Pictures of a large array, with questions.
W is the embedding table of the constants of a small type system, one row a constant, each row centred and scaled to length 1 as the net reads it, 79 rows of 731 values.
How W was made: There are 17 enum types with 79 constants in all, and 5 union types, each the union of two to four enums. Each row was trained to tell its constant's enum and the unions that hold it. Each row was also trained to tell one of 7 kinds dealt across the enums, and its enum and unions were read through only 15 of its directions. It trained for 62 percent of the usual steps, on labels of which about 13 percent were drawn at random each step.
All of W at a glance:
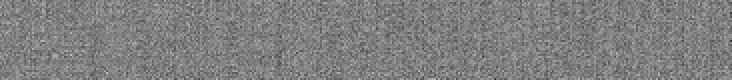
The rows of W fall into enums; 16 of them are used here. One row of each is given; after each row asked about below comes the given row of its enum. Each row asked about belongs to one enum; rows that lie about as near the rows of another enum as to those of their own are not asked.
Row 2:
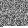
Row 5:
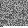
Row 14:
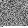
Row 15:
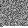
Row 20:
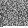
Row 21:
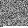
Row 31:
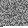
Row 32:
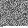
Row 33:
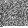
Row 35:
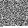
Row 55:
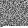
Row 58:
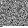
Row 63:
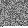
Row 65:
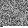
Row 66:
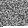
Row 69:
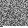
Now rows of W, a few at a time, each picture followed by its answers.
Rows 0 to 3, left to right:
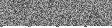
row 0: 21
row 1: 5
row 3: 69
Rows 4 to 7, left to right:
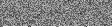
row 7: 63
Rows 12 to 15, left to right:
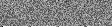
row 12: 69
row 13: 14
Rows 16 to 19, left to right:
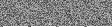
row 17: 21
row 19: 55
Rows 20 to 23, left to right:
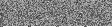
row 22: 5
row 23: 69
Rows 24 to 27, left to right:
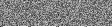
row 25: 2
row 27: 14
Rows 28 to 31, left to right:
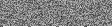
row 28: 5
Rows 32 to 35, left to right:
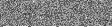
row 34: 65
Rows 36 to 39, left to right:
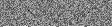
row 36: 32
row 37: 66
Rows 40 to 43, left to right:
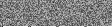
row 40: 66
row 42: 55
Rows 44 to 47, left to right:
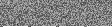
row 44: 69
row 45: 31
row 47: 21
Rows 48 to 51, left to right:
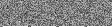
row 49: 5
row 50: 65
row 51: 65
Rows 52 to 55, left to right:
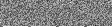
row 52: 15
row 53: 14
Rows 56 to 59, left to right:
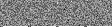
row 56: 66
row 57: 66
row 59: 55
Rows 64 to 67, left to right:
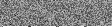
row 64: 32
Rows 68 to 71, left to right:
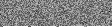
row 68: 15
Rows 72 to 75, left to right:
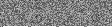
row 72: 31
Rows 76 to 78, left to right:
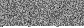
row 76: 31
